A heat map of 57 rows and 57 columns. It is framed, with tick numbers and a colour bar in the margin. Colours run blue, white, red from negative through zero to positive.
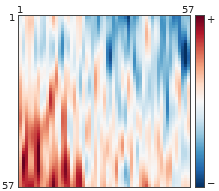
Average level on the scale: 50%. Ninth with the lowest average: top right. Slope: up to the bottom left. Grain: streaks running down. Histogram: bell-shaped.
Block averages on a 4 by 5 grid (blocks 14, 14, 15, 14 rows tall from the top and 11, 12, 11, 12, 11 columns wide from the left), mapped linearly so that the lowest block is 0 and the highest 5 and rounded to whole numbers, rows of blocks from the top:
22110
33221
43222
54333
